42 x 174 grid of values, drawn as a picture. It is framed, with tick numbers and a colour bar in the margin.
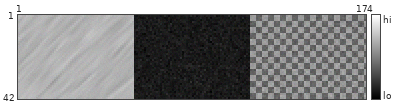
The table splits into one row of 3 panels. Panel 1,1: high, slanting up to the right, faint in contrast. Panel 1,2: very low, fine-grained, faint in contrast. Panel 1,3: middling, checkered, strong in contrast.
